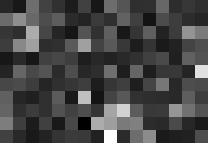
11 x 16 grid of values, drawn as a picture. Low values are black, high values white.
Odd patch: rougher, in the bottom middle. Histogram: skewed, a long tail of high values. Slope: none. Roughest part: bottom middle. Ninth with the highest average: bottom middle. Mirror symmetry: none.
